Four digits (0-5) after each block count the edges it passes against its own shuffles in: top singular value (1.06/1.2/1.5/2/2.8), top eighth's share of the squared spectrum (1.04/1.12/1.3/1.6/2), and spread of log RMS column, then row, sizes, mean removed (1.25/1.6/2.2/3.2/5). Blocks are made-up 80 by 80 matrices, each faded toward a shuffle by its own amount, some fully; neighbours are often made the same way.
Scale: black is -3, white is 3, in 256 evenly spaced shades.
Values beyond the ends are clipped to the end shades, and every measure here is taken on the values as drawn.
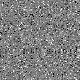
3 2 1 1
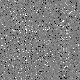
3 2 1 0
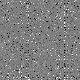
4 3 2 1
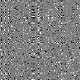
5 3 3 2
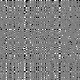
5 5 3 3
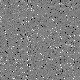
3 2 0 0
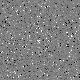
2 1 0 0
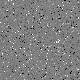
0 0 0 0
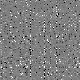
4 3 2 1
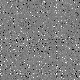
3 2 1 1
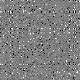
4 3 2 2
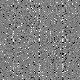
4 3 2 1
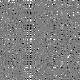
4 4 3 2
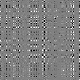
5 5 4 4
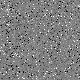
2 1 0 0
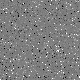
0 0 0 0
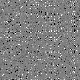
4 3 2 1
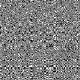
4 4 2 3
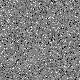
1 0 0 0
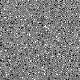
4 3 1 2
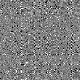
4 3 2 2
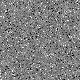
1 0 0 0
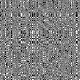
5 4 3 3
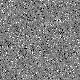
0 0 0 0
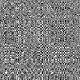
5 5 3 3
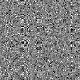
4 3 2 2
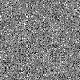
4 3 1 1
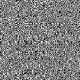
4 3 2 2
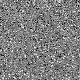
3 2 0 1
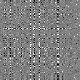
5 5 3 3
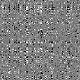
4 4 3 3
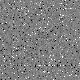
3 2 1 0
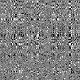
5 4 3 3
